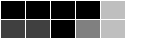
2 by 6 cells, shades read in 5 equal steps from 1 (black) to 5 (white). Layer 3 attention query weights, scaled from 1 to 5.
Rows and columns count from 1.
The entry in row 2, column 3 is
1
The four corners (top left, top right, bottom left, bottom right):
1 5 2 5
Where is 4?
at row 1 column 5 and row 2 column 5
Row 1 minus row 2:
-1 -1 0 -2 0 0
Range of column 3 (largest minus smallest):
0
